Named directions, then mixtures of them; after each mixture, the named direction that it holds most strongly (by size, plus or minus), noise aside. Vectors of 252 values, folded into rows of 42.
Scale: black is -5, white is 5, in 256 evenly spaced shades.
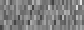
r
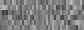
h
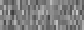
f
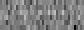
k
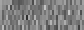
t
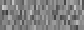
h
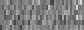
r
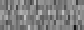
k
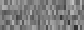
h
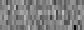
k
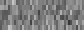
h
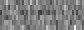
k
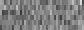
h
